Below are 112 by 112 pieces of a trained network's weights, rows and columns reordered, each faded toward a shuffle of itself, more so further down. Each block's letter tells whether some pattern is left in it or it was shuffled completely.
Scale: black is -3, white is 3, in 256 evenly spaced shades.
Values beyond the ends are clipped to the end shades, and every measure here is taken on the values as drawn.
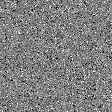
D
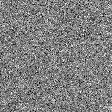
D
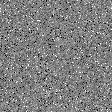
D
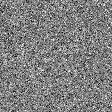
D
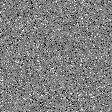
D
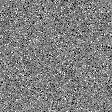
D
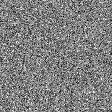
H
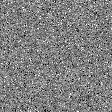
D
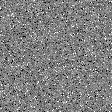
D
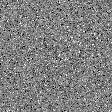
D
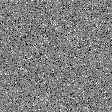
D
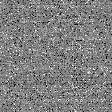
H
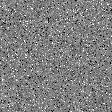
D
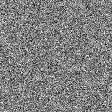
H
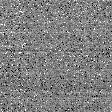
H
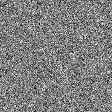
H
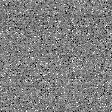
H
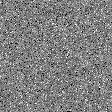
D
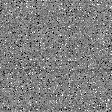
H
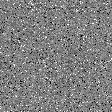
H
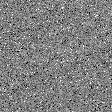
D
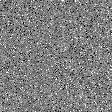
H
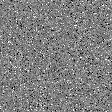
D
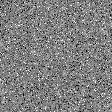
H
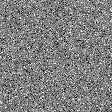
D
